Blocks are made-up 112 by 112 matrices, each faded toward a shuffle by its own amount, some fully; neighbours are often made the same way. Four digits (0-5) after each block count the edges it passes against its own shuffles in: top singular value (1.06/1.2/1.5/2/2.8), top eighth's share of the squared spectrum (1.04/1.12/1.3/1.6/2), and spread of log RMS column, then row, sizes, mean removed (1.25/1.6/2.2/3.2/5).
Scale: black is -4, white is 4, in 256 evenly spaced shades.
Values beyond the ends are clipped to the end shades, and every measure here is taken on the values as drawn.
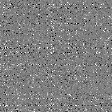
2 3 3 3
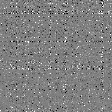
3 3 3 3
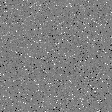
0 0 0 0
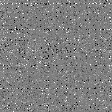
2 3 2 2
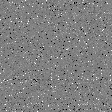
1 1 0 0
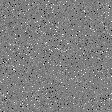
0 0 0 0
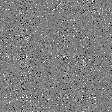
2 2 2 2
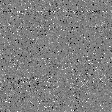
2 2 1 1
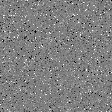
1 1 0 1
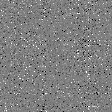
2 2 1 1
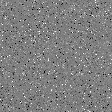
1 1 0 0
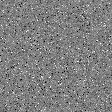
0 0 0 0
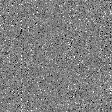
1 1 2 0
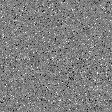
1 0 0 1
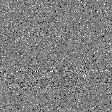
1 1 0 2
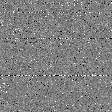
3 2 0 2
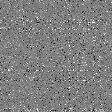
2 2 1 2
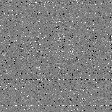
2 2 1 2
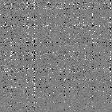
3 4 3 3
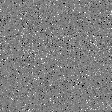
1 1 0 1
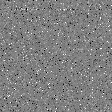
1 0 0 0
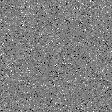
3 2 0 1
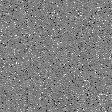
2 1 0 0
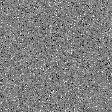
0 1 1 0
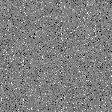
2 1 1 0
